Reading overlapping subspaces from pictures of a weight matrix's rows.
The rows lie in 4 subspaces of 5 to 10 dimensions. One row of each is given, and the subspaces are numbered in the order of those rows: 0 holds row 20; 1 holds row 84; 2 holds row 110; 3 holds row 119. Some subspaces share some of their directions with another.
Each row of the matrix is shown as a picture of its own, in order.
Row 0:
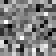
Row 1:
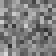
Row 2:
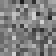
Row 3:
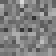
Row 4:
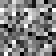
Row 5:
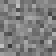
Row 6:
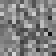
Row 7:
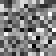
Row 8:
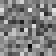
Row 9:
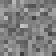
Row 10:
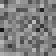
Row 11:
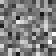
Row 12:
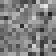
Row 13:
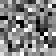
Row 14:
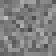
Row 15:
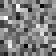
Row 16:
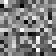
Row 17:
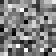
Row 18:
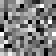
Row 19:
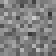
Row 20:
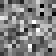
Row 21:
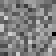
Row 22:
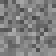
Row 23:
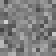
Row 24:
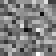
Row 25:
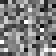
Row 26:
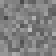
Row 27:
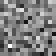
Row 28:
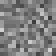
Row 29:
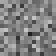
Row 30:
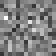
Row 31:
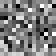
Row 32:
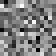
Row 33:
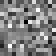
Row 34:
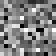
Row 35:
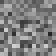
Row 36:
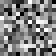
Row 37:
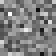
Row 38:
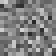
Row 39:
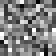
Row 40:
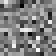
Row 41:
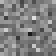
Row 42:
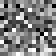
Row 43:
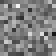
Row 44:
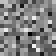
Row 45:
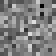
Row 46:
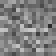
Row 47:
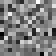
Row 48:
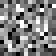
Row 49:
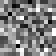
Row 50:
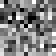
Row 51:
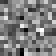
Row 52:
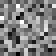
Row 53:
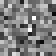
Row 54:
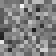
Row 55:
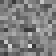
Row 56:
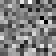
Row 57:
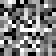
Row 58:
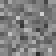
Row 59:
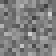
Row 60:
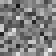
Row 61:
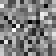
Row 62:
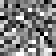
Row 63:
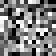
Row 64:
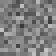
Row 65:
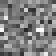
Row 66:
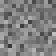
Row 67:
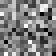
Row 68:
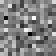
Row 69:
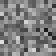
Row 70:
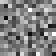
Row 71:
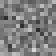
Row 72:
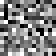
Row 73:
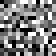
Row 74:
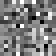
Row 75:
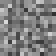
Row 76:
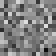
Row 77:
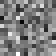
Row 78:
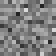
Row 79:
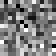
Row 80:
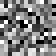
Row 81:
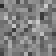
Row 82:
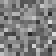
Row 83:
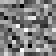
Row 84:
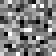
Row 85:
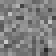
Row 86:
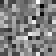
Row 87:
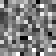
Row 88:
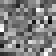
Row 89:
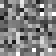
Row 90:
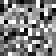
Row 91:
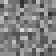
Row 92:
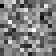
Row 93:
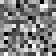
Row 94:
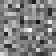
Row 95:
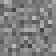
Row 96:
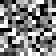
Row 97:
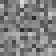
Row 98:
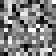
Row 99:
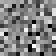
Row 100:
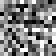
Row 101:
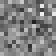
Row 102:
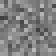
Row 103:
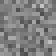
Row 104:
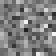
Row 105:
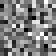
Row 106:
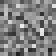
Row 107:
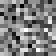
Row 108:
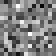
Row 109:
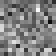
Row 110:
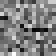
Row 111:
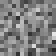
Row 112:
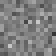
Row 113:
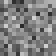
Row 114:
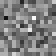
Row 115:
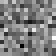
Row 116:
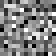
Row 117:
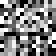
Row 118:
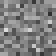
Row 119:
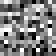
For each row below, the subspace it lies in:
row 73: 3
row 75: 0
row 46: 2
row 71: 0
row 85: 3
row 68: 0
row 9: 2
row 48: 1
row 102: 0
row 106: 3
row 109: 3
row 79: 2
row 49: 3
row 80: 0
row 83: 2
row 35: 3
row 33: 3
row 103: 1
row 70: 3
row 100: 2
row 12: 2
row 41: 0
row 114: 0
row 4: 2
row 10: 3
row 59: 2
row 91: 0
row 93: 2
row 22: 0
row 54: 3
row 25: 2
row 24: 1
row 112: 3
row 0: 3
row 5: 3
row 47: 3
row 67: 2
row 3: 0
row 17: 3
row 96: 0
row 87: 0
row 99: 0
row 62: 1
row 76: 3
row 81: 2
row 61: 2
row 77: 1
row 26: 0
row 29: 0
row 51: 3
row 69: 2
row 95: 3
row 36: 2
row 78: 2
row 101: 0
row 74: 2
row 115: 2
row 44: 0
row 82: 1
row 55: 2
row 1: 2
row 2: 2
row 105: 2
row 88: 3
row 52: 1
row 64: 3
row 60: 3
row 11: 3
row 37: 3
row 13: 0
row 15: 2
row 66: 3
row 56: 3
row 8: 0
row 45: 0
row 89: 0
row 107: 2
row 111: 3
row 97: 0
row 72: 3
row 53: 0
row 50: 2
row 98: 2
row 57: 2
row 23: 3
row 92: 2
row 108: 1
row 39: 3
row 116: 3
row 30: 2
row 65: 3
